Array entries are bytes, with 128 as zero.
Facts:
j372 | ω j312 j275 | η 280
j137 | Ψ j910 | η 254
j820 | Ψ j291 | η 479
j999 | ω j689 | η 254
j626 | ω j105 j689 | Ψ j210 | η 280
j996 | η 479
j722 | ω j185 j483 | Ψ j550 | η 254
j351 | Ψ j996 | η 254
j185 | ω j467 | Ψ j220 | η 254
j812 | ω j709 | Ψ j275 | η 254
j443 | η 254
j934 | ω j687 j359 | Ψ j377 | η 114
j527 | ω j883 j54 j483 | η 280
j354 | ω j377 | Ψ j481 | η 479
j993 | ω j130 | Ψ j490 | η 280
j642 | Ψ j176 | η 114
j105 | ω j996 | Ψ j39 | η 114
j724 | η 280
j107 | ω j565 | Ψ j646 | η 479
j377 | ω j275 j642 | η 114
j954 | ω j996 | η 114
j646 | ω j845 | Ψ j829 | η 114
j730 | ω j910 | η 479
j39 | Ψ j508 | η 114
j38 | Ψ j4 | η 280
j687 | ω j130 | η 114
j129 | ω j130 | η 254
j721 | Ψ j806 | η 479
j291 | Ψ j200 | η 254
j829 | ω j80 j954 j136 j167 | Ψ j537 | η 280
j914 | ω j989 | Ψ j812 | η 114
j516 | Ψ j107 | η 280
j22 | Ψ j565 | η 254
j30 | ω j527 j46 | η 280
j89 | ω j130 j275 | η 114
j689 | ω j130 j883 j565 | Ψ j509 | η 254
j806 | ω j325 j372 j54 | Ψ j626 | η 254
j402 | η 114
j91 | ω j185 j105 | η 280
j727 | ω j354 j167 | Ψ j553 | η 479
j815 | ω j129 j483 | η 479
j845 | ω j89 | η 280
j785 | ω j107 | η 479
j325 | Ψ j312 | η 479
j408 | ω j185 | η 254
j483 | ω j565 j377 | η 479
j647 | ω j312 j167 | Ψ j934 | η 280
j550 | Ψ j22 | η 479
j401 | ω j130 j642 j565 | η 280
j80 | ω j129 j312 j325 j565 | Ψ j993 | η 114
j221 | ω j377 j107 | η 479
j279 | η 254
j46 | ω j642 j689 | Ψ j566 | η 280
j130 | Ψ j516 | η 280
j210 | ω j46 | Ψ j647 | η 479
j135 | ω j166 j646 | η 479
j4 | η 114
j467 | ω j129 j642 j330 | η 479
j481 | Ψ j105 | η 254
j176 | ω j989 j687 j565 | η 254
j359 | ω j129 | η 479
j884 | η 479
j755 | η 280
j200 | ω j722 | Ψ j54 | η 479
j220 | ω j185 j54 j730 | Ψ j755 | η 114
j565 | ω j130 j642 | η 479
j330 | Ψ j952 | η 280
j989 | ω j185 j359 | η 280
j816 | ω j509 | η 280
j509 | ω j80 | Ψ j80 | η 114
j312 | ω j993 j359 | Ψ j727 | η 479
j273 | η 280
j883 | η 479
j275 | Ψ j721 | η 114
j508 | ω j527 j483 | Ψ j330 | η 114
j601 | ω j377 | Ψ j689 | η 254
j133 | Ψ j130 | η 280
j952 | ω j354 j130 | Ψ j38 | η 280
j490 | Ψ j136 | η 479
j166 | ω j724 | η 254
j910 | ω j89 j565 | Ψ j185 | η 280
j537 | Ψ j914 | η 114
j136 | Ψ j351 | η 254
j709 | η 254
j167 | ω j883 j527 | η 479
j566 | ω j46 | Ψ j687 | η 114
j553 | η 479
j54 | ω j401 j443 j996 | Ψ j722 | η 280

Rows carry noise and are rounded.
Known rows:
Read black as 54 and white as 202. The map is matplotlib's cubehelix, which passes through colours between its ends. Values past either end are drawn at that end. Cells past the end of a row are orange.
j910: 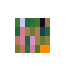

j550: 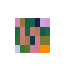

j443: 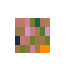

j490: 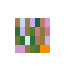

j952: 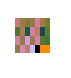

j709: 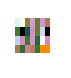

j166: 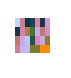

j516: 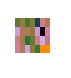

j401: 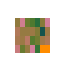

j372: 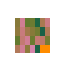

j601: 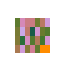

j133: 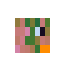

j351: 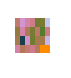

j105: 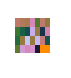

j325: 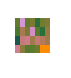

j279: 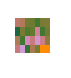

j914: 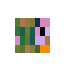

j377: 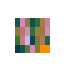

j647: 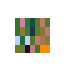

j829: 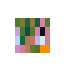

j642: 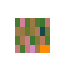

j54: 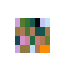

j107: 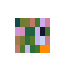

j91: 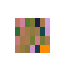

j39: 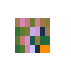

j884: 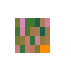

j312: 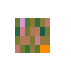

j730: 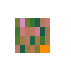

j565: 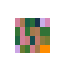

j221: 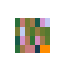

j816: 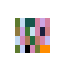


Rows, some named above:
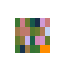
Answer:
j721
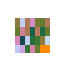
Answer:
j993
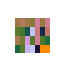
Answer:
j508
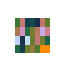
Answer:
j210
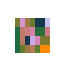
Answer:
j185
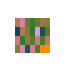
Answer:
j176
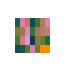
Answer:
j377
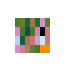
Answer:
j829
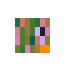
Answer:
j537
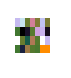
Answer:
j812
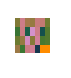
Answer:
j354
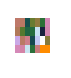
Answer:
j646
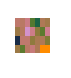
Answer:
j443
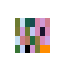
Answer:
j816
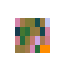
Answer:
j408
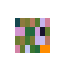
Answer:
j107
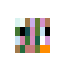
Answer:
j709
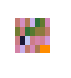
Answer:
j689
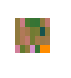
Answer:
j401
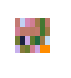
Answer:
j136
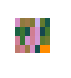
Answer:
j481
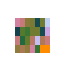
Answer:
j408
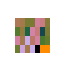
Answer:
j952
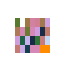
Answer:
j509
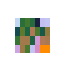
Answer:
j722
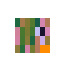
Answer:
j537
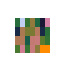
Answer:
j220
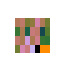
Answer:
j952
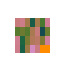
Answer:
j129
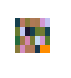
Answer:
j785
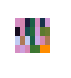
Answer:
j135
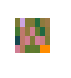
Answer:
j325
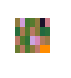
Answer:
j137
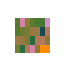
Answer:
j687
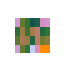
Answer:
j22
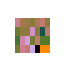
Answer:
j38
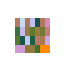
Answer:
j490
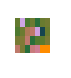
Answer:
j954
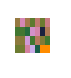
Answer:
j4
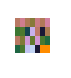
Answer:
j508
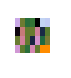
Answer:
j200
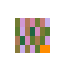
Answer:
j601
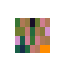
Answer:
j806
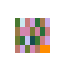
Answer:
j80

